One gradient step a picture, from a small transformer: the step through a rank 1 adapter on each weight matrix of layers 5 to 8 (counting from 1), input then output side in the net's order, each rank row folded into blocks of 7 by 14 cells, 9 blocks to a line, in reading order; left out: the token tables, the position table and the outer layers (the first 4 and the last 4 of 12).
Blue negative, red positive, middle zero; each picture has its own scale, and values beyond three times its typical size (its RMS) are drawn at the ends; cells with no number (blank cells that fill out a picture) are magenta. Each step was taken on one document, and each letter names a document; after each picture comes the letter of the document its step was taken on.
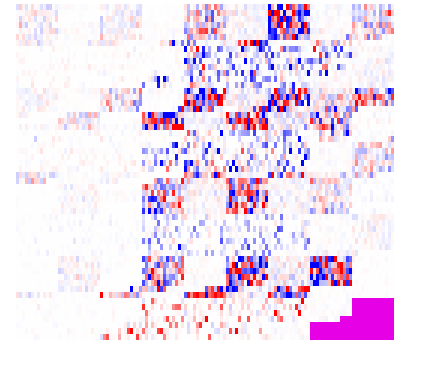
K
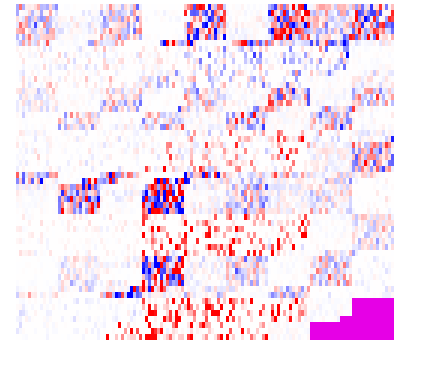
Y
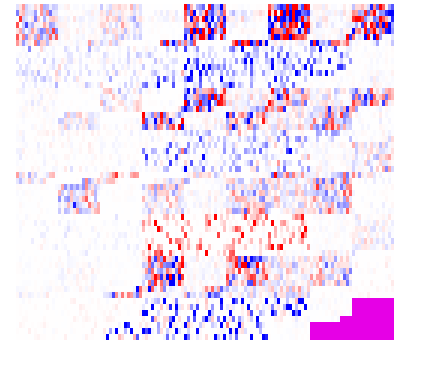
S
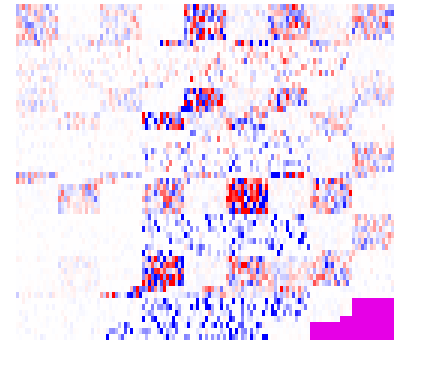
S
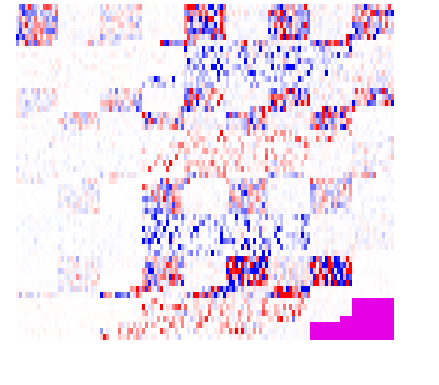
K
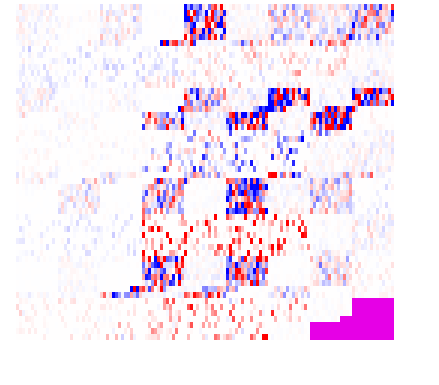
Y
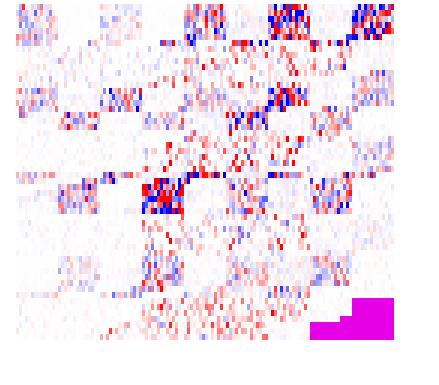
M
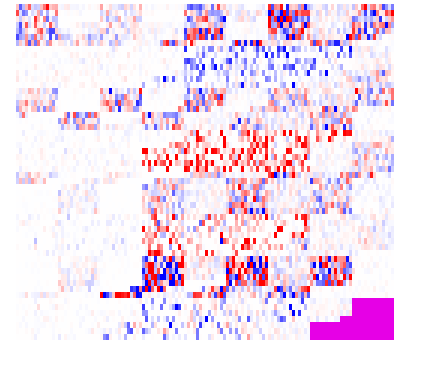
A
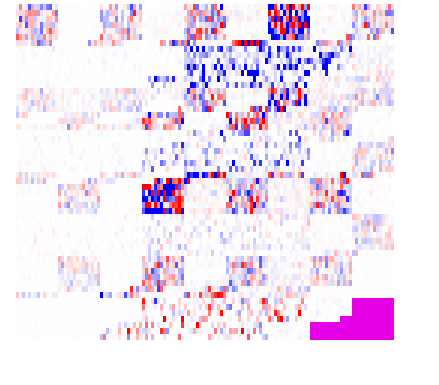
K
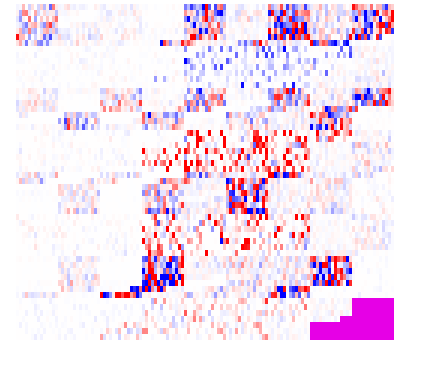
A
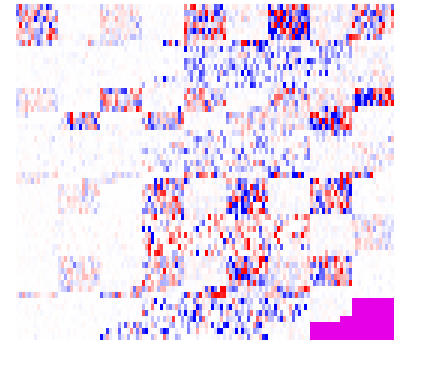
K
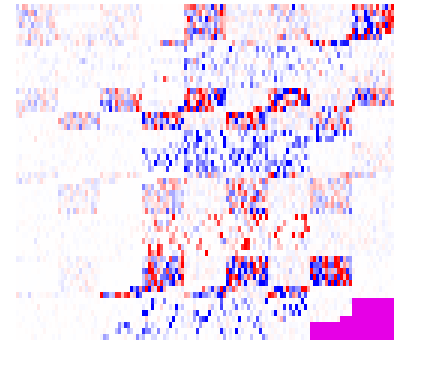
A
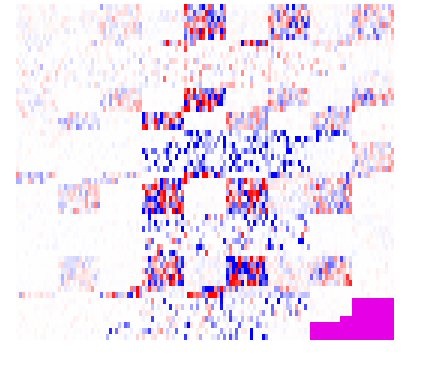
S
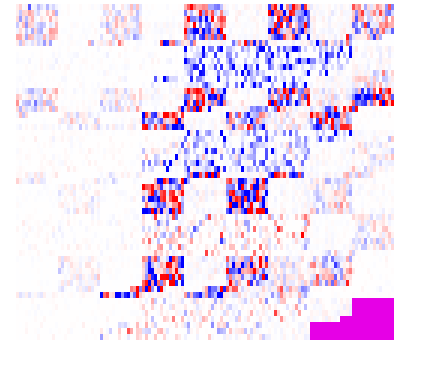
K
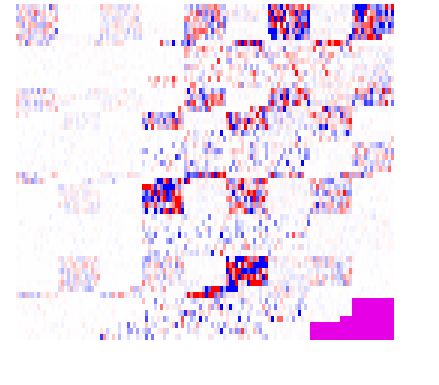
K
